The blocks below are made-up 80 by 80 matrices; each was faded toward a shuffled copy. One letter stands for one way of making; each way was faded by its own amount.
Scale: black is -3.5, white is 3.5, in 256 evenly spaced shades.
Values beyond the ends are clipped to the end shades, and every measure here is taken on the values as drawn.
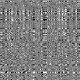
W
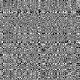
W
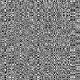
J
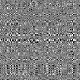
W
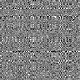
W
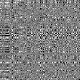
W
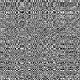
J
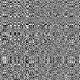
J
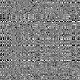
W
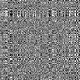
J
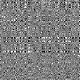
W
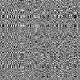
J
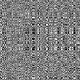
J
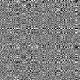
J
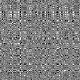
W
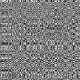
J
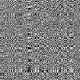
J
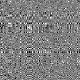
W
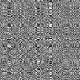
J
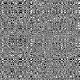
W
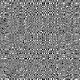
W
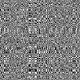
J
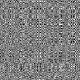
J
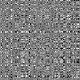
W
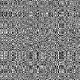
J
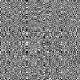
J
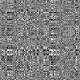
J
